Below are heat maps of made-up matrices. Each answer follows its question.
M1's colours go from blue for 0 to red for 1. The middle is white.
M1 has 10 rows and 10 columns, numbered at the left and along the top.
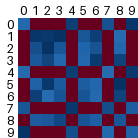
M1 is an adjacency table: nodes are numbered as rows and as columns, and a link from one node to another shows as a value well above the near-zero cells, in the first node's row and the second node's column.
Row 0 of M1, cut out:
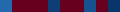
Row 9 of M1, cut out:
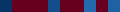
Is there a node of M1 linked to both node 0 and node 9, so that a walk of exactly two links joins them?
yes
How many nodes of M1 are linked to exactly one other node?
0
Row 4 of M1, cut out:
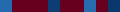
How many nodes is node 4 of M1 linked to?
6
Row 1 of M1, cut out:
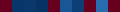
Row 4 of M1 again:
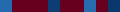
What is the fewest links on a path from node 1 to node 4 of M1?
1
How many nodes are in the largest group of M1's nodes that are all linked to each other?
2
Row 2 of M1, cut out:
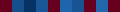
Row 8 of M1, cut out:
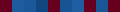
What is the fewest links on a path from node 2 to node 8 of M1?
2
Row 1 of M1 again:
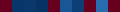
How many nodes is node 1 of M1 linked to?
4
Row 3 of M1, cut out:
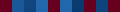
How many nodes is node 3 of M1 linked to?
4
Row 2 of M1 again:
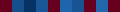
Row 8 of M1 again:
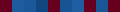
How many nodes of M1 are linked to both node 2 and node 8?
4
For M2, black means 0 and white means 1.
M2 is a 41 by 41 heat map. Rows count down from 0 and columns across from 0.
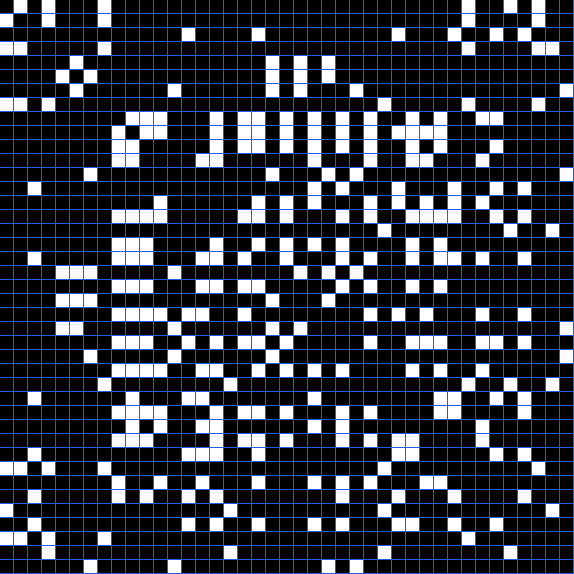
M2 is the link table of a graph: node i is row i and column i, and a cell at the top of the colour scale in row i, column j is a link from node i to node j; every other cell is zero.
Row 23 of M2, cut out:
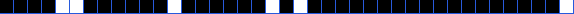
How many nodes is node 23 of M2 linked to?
6
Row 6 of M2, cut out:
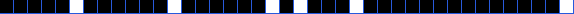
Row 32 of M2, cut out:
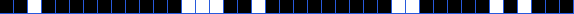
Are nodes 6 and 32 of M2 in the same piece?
no
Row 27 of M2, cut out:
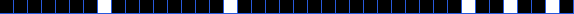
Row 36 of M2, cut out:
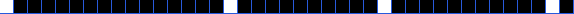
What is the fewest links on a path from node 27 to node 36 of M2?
1
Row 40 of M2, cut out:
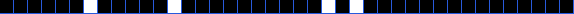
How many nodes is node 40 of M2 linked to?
4
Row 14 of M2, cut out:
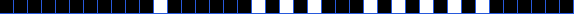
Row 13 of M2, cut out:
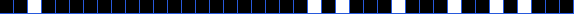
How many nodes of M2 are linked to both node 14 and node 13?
3
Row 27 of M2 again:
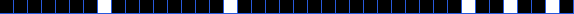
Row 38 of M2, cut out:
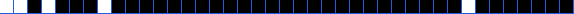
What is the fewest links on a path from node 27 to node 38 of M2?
2
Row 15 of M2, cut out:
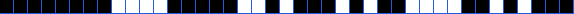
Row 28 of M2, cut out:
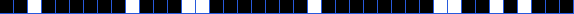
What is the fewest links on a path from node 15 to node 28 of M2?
2
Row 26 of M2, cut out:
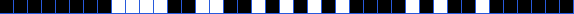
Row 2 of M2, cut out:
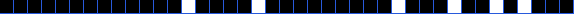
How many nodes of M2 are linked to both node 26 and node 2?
1
